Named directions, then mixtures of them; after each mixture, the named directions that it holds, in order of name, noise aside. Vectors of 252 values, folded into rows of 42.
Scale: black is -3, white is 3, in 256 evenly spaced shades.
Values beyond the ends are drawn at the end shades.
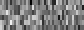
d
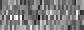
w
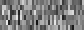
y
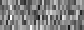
w, y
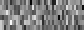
d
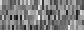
w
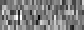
w, y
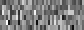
y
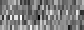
w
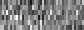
d, w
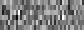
d, y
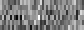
w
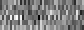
w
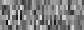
y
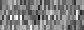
w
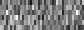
d, w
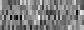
w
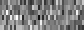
d, w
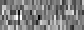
w, y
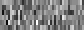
y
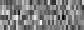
d, y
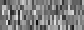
y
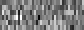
w, y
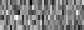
d, w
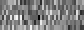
w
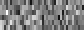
d
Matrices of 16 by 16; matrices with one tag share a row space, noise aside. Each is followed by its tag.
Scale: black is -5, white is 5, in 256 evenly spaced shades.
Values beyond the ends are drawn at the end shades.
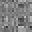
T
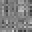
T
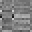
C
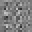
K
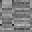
C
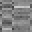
C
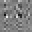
K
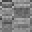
C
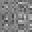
T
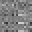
T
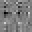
K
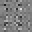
K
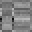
C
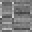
C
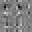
K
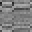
C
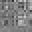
T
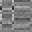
C
